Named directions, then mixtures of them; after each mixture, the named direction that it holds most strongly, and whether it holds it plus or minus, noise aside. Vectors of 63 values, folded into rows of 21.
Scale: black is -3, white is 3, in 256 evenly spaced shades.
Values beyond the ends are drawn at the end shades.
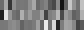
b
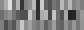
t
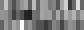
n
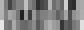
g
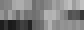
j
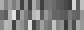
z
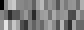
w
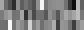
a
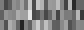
n, minus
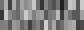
b, plus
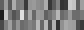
b, plus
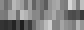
j, plus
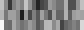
g, plus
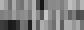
j, plus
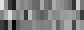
a, plus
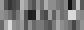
t, minus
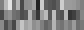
t, plus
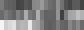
j, minus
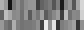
b, plus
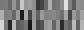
g, plus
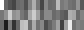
w, minus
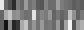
w, minus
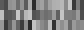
z, minus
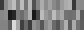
z, minus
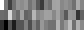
w, minus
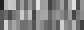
g, minus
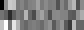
w, plus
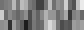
g, plus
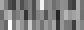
a, plus
